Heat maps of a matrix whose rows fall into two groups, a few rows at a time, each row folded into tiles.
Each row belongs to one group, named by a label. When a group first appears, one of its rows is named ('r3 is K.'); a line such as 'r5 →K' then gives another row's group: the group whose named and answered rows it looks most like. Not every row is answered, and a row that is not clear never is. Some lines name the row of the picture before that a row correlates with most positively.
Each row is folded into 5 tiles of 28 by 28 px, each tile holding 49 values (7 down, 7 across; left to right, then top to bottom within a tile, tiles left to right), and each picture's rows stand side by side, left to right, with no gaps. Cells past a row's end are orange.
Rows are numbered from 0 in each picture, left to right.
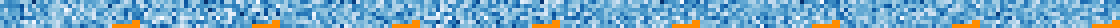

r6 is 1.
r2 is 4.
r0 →1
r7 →4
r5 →4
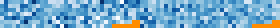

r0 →4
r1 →1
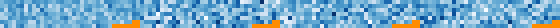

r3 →1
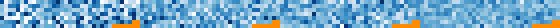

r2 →4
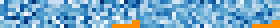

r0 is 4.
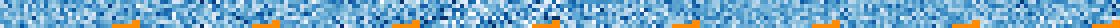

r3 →1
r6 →1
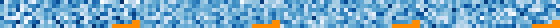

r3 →1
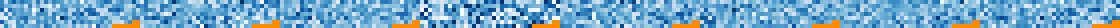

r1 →4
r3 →1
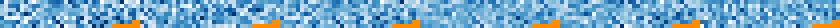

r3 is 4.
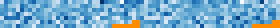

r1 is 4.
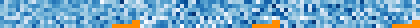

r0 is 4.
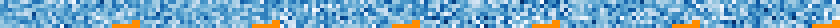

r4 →1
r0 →4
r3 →4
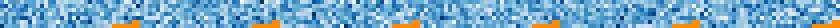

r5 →1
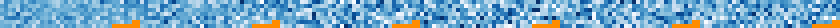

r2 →4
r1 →4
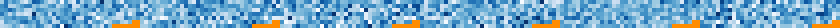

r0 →4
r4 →4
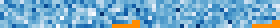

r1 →1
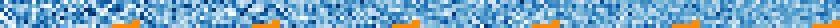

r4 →1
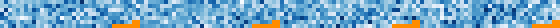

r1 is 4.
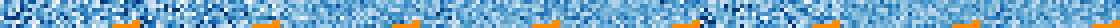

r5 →1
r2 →1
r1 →1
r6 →1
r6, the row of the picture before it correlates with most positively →0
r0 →4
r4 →4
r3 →4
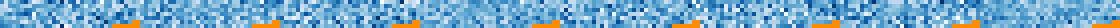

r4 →1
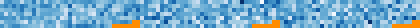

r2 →1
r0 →1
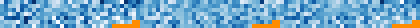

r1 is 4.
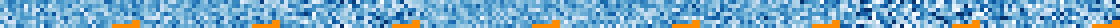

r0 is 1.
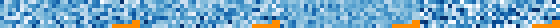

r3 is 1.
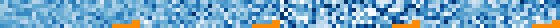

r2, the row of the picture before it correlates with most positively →2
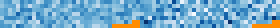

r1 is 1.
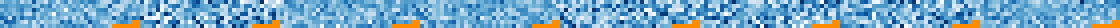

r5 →4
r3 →1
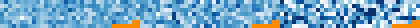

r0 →1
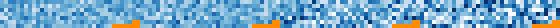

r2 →1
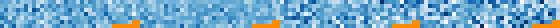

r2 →4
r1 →1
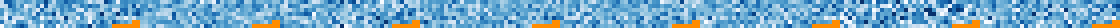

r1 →4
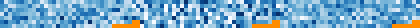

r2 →1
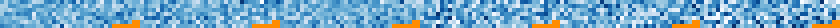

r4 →1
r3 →4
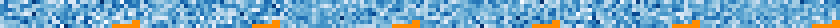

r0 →4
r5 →4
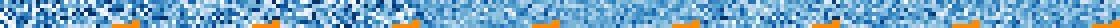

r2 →4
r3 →1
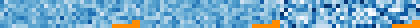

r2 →1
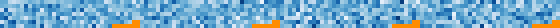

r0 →1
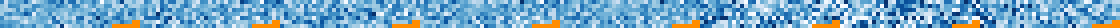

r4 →4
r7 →1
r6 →1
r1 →4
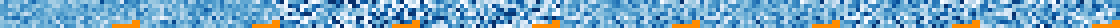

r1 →1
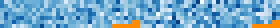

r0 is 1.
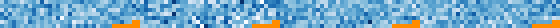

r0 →1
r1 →4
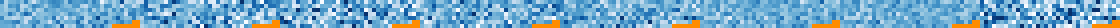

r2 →1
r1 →4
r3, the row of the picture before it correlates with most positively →3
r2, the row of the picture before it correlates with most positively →2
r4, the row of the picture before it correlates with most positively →2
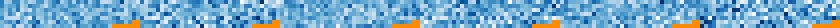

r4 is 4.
